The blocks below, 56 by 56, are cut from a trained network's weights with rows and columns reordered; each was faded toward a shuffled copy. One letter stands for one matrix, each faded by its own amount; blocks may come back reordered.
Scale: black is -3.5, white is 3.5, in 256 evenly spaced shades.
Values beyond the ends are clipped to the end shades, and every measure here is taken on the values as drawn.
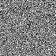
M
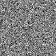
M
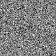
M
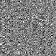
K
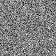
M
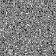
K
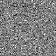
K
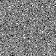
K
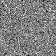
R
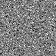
R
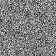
M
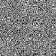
K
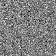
M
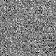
K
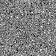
R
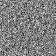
M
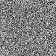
M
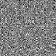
K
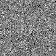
R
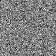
M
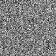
M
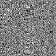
K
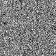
M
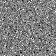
R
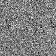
M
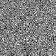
K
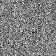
M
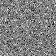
R
